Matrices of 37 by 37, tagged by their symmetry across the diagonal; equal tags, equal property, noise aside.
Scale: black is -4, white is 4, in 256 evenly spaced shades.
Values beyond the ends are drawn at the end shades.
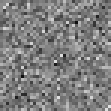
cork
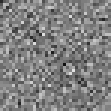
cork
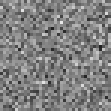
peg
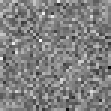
cork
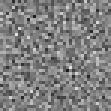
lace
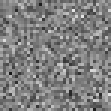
lace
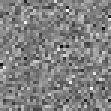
peg
